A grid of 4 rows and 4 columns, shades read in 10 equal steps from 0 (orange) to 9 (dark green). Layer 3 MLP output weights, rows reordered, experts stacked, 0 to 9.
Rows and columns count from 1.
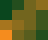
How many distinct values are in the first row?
4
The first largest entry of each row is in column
1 1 4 4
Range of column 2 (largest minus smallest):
4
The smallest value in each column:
0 4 5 4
